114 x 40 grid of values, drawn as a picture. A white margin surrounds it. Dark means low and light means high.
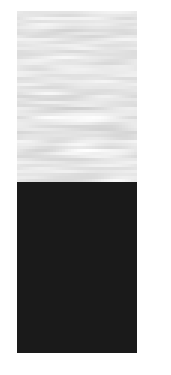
The table splits into 2 rows of 1 panel. Panel 1,1: very high, streaked across, faint in contrast. Panel 2,1: very low, flat.
